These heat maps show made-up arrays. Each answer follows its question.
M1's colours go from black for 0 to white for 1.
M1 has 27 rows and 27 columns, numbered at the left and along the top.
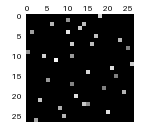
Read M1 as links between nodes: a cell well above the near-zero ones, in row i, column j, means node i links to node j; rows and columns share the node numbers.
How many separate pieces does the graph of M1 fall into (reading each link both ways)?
3
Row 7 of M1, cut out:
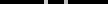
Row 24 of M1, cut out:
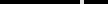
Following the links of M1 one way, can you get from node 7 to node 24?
no
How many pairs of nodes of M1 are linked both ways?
3
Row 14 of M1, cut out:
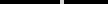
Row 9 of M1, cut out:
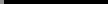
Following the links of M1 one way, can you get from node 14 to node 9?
no
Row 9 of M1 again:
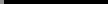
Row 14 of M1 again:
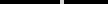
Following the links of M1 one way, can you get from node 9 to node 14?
yes
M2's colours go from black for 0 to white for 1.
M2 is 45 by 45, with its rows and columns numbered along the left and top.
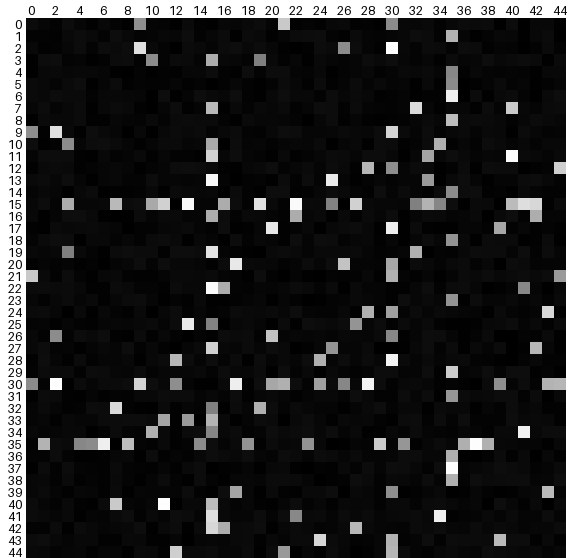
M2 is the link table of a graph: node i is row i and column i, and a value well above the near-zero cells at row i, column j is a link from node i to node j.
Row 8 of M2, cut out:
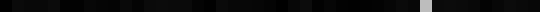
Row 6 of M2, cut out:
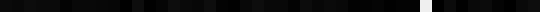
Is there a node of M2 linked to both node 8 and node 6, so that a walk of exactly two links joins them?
yes
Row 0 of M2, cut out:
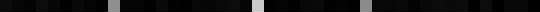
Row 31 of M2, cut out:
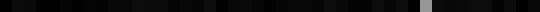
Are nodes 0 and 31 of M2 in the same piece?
no
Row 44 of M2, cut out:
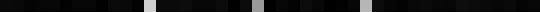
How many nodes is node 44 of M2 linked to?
3
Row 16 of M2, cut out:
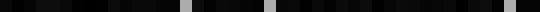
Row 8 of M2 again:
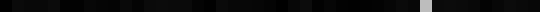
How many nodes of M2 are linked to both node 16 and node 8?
0
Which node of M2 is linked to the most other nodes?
node 15
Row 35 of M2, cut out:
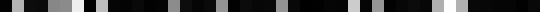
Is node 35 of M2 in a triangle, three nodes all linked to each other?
no
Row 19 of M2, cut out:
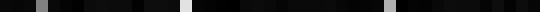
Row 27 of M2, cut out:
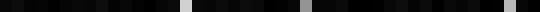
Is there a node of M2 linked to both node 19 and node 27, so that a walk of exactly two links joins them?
yes
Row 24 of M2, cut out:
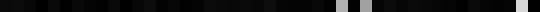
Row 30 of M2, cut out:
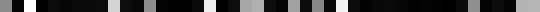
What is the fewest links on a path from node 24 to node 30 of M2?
1
